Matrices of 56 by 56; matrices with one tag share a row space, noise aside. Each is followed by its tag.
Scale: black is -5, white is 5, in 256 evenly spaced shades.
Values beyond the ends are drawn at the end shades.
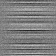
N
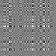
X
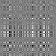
X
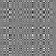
X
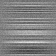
N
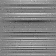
N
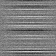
N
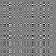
X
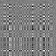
X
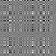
X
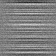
N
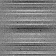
N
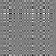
X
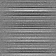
N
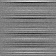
N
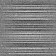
N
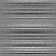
N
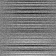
N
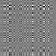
X
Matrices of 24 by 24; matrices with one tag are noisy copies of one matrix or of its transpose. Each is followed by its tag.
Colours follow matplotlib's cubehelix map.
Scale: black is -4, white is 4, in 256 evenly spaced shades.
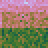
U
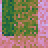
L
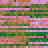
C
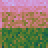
U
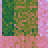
L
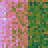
U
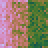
U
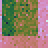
L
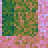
L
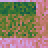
L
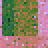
L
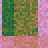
L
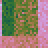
L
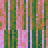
C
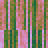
C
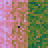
U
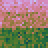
U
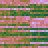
C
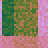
L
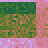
L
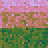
U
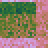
L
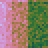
U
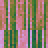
C
